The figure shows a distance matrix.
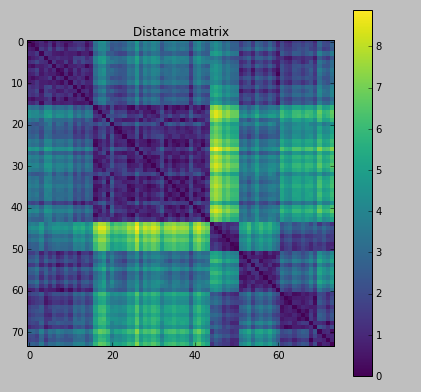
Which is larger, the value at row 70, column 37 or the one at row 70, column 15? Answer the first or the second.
the first
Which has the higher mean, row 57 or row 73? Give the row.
73
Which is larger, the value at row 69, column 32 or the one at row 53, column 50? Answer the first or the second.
the second
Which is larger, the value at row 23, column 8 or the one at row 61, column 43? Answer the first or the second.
the second
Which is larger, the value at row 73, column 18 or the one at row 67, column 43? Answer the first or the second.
the first
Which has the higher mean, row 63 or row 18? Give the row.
18
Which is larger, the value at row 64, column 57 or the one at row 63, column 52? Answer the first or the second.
the first
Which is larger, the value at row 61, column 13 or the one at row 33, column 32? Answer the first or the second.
the first
